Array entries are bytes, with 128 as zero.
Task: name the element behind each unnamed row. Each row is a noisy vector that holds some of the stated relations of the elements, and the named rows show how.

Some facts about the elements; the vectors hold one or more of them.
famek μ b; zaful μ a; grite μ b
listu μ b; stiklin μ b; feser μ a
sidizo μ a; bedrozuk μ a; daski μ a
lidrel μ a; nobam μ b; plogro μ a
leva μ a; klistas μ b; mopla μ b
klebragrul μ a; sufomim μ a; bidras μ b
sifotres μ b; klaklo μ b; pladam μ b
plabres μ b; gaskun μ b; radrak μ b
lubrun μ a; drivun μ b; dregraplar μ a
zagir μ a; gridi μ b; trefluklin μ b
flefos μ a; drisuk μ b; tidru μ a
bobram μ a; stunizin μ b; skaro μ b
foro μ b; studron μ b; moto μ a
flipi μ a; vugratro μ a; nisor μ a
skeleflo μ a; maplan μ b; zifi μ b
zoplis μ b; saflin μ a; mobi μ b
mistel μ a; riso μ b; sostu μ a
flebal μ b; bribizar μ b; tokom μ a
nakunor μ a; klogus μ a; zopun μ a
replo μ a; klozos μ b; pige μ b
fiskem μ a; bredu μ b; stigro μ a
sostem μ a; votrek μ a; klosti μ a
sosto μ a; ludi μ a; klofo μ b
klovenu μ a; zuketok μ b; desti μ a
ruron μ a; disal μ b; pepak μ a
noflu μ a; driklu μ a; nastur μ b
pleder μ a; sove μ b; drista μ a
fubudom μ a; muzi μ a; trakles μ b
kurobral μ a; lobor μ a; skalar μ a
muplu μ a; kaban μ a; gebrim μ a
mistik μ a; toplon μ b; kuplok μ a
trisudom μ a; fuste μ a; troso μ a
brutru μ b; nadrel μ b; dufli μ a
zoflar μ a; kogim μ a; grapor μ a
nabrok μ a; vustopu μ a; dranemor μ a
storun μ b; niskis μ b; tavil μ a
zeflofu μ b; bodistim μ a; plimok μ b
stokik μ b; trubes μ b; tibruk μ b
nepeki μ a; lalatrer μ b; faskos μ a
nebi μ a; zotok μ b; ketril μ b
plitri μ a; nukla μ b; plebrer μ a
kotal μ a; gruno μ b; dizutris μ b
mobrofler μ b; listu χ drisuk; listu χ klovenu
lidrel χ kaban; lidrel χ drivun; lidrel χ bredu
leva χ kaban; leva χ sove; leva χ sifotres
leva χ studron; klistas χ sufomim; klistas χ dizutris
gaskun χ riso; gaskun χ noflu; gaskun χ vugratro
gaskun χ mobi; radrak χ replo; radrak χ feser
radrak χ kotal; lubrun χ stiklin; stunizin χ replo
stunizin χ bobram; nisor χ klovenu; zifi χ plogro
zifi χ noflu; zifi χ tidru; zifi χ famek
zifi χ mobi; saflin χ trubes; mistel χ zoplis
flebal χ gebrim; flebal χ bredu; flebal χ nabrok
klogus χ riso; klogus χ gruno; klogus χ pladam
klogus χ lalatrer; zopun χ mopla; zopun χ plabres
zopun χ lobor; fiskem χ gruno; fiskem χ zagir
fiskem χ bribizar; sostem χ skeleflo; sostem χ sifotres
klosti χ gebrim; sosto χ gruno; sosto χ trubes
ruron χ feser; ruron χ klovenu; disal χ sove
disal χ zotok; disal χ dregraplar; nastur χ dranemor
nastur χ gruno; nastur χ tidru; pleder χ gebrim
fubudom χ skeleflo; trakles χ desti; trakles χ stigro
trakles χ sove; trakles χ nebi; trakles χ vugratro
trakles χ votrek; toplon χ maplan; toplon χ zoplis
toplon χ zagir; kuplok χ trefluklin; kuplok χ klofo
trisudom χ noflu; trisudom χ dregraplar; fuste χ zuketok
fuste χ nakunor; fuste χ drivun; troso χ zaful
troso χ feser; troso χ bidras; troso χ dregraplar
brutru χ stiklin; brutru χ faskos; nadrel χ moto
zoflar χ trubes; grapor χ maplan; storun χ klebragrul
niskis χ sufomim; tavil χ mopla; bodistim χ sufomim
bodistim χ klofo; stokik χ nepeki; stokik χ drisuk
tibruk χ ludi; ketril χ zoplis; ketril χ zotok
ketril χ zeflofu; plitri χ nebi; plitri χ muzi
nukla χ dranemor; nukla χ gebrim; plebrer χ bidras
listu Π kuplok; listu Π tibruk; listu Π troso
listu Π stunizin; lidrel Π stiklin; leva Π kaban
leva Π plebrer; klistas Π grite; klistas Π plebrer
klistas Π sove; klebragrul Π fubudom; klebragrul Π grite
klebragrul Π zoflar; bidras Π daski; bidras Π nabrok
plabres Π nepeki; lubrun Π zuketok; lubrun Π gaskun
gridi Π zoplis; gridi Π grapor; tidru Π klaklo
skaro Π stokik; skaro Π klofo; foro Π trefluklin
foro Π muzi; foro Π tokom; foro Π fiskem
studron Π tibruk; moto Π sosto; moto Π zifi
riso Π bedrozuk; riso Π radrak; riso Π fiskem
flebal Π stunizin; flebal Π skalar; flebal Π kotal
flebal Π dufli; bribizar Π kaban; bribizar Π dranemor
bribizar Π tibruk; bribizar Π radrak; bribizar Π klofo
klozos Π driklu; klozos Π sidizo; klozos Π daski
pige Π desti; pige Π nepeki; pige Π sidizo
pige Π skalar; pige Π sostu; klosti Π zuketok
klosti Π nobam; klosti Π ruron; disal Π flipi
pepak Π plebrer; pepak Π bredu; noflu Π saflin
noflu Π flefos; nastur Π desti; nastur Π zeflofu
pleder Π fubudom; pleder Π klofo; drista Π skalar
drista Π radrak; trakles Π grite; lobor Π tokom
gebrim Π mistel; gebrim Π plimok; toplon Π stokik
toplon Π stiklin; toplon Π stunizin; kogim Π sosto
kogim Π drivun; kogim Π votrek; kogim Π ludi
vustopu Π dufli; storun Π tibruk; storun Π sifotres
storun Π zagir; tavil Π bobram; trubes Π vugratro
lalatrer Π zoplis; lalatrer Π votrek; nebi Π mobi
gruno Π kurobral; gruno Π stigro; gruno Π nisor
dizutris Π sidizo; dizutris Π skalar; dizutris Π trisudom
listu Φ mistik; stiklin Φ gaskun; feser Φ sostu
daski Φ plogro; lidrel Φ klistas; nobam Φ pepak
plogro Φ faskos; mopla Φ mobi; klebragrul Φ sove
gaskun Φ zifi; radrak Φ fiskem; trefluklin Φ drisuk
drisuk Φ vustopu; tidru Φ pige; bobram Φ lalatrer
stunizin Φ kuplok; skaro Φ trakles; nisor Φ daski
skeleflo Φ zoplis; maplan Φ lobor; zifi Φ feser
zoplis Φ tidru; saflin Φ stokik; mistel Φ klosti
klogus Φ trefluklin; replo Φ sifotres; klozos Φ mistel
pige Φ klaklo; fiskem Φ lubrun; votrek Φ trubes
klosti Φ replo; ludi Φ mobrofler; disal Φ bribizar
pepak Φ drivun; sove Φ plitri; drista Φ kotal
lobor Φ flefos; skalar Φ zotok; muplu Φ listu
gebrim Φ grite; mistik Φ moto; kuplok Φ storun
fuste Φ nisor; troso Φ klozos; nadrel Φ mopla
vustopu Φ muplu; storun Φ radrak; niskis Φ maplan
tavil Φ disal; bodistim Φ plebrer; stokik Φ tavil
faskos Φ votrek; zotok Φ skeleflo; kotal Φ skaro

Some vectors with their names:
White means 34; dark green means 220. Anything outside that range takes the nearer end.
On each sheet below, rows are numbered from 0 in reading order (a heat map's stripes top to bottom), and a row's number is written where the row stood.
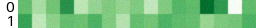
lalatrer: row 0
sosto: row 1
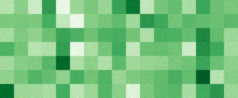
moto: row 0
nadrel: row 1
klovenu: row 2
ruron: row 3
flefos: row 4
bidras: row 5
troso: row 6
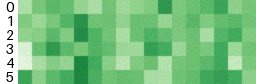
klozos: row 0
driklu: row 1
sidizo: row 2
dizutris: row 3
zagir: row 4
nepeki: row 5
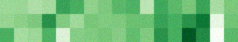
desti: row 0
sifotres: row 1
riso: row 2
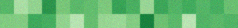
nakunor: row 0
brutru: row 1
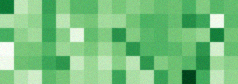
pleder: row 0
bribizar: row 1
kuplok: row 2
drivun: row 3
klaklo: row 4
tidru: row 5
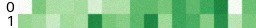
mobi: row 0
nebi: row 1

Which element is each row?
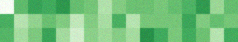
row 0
mopla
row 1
klosti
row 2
nukla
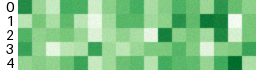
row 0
plebrer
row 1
sove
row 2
trakles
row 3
klogus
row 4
nisor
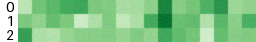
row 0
pige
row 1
flebal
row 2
leva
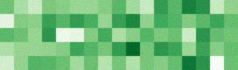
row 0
noflu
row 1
sufomim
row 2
listu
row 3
skeleflo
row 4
trubes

